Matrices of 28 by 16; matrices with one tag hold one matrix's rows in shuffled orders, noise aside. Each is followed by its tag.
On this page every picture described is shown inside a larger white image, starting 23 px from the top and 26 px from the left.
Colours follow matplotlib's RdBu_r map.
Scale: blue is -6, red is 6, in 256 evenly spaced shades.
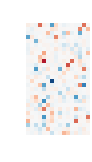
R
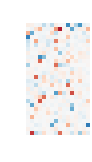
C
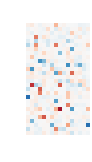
C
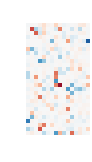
C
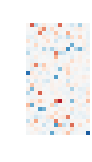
C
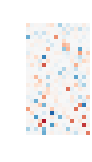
R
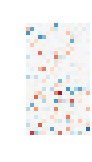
C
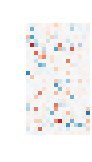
C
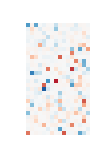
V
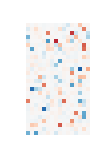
V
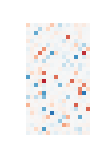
R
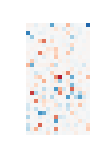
C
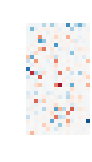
C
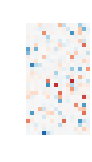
V
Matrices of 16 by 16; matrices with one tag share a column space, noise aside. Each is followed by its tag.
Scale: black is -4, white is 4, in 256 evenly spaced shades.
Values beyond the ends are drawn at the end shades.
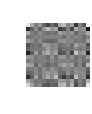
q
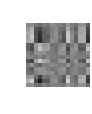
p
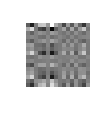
q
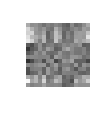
p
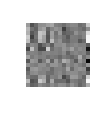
p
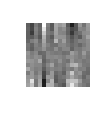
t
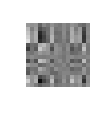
p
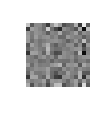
q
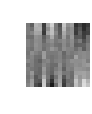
t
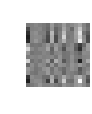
p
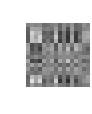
p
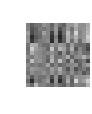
p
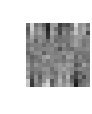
t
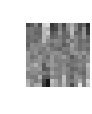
t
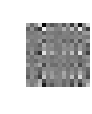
q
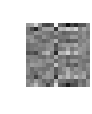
q
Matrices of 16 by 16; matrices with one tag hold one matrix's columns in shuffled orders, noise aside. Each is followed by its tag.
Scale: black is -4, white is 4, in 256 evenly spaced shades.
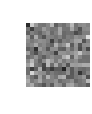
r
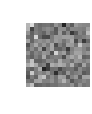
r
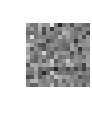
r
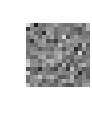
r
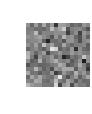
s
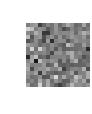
s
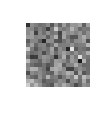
s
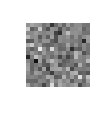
s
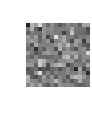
r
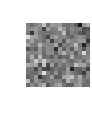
r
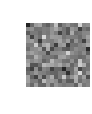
r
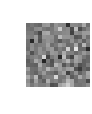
s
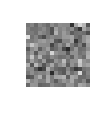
r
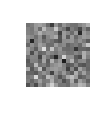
s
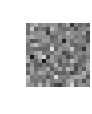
s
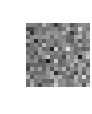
s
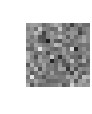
s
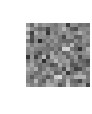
s
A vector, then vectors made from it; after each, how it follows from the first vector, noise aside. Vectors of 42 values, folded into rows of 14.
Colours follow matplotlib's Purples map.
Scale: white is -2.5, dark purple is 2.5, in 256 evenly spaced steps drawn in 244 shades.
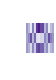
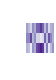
reversed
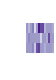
partly zeroed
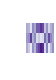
reversed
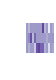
partly zeroed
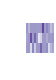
partly zeroed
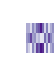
reversed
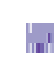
partly zeroed
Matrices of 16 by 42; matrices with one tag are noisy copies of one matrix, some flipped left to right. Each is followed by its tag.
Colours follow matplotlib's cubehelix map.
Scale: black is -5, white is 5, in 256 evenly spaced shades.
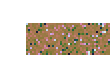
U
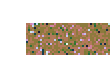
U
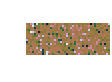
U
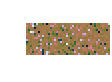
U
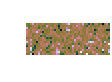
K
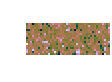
K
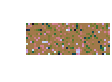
K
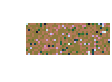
U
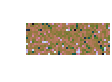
K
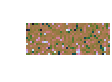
K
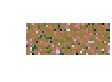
K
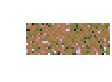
K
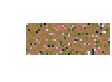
U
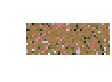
K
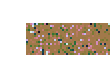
U
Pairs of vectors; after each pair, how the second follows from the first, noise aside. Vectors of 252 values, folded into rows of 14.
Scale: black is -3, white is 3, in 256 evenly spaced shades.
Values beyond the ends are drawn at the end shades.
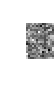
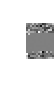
partly zeroed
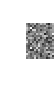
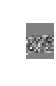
partly zeroed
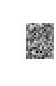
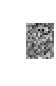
reversed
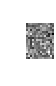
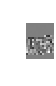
partly zeroed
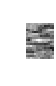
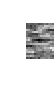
negated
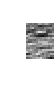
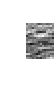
negated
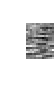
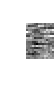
reversed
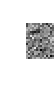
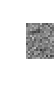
shrunk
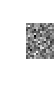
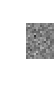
shrunk
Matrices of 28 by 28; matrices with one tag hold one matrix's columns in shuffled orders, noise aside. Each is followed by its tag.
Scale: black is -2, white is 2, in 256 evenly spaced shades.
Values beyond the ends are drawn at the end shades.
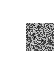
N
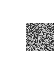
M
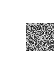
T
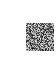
M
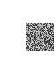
N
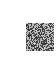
N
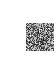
N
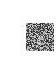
M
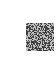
T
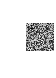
T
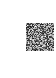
M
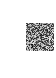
M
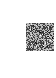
T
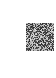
M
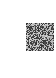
T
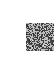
N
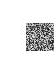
T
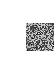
T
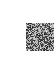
N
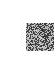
M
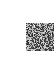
N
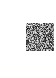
N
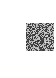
N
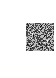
M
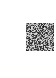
T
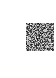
M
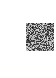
M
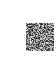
M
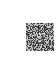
T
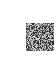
T
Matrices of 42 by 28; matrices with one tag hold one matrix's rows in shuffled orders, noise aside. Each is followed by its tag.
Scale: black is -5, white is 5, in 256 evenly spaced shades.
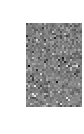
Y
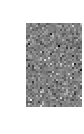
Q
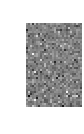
Y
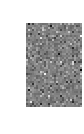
Q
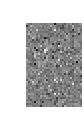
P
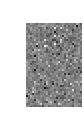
P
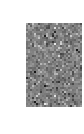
P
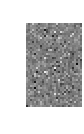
P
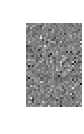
Q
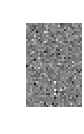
P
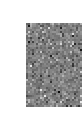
Q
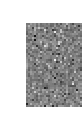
P
